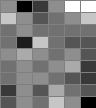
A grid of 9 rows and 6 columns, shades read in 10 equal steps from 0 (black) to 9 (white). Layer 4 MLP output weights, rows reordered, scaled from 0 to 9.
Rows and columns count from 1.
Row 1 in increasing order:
0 2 5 5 9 9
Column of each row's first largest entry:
5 1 2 3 2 5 2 4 4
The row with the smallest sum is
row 4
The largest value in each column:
7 6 7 7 9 9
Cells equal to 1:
1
